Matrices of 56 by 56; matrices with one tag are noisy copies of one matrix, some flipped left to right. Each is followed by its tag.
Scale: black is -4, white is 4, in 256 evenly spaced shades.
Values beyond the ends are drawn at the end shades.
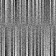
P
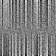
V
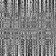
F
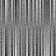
P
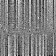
V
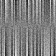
P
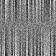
P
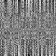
F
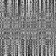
F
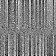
V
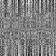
F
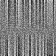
V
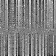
V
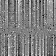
V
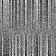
V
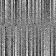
P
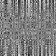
F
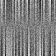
P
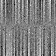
P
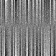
P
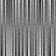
P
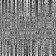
F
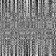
F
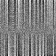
V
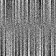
P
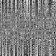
F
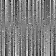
P
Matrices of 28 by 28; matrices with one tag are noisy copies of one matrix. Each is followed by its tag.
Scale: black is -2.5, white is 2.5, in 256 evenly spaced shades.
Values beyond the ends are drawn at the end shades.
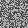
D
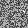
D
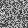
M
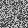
M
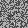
D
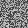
D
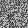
D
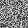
M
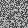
D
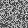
M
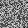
M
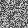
D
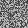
D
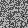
D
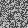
D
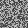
M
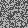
D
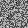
D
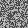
D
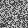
M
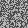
D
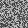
M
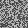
M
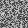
M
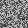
M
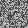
D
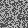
M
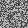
D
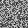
M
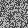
D
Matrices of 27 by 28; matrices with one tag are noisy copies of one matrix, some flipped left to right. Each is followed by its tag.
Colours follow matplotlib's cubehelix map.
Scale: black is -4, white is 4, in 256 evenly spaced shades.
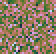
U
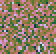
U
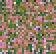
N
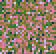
N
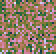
N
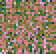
N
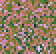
U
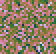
U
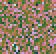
U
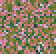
U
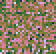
N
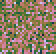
N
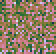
N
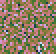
U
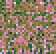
N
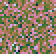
U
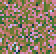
U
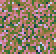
U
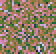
U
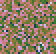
U
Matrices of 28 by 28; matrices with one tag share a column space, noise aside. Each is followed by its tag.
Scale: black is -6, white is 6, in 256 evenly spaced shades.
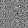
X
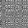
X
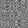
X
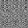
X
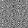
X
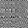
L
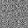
X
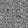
L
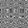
L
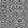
X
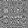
L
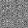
X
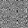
L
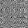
L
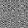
X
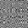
L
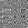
L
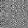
X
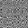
L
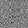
L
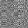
X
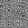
X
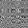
L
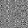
X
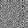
X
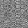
X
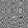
L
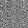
X
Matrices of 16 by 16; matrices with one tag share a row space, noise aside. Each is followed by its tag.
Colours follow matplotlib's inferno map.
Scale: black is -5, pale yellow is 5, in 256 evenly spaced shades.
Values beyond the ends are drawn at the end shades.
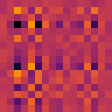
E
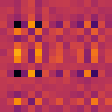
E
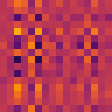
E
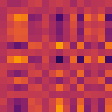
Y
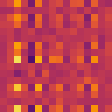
E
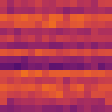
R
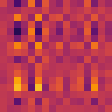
E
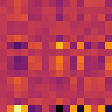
Y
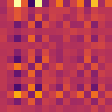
E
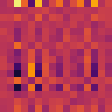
E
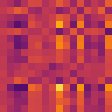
Y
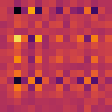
E
